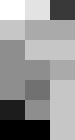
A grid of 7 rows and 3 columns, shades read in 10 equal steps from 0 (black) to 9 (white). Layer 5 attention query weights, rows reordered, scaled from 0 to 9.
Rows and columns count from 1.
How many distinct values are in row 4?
2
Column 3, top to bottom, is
2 6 7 6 7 7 7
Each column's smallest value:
0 0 2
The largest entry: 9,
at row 1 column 1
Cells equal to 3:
0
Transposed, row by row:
9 7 5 5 5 1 0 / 8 6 7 5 4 5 0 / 2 6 7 6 7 7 7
